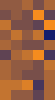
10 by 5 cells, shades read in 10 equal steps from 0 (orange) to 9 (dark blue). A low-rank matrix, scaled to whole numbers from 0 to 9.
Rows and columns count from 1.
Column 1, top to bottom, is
4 5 2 4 3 6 3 3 2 2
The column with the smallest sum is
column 1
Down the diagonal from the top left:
4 4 5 2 3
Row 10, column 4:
6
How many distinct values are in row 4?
3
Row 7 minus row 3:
1 -1 -1 -1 2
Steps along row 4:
down up down up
